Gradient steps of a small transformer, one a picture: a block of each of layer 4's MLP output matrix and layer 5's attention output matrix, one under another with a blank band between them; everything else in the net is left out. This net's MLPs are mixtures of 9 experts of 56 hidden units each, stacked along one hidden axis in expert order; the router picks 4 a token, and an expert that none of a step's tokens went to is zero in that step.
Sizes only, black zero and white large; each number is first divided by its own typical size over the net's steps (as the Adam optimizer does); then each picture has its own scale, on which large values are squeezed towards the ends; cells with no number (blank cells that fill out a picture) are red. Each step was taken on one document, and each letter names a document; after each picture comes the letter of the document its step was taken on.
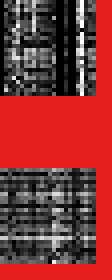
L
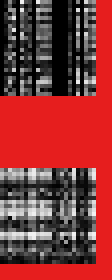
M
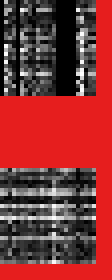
L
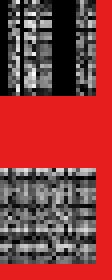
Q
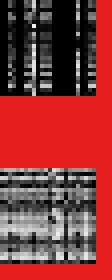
Q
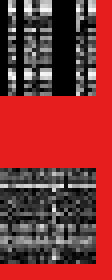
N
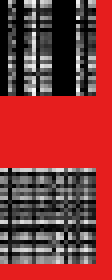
Q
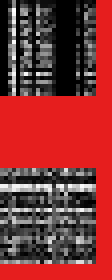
N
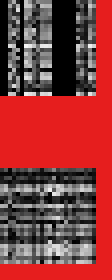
Q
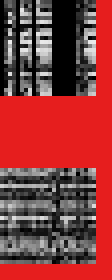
M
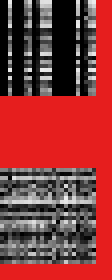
Q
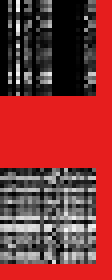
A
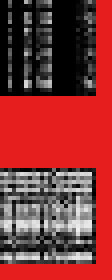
A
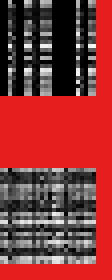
N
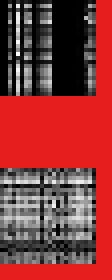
A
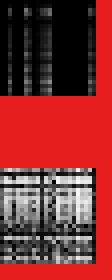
A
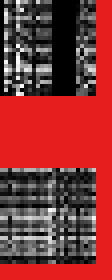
L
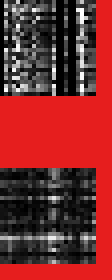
L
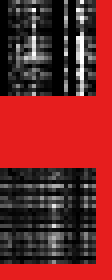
L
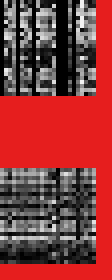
M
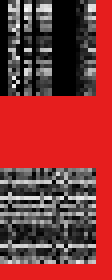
Q
